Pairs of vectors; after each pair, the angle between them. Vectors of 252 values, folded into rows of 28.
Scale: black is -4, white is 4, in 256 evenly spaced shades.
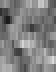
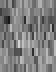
partly aligned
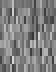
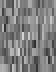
partly opposed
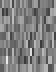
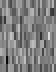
partly opposed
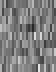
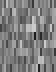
nearly opposite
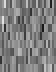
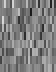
nearly parallel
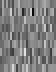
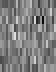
orthogonal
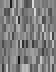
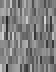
partly opposed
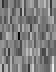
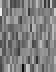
orthogonal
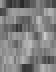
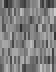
partly aligned
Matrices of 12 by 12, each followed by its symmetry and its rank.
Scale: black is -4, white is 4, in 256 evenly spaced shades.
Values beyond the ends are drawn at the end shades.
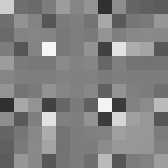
symmetric, rank two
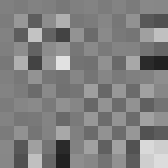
symmetric, rank two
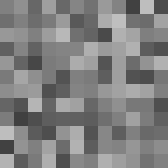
antisymmetric, full rank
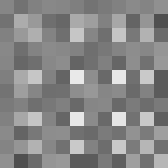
symmetric, rank two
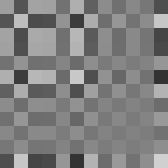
symmetric, rank one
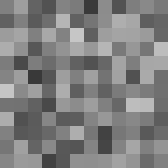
antisymmetric, full rank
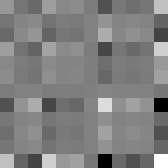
symmetric, rank one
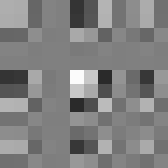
symmetric, rank one
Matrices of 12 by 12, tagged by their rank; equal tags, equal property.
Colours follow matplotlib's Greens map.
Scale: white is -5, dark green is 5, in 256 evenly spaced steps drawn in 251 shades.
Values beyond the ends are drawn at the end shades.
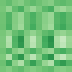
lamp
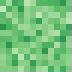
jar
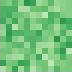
jar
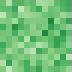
jar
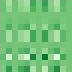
lamp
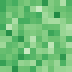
jar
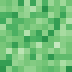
jar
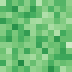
jar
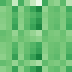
lamp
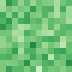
jar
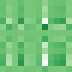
lamp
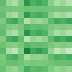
lamp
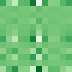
lamp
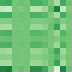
lamp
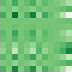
lamp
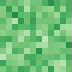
jar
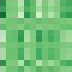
lamp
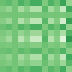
lamp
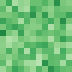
jar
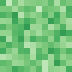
jar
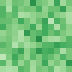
jar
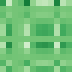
lamp
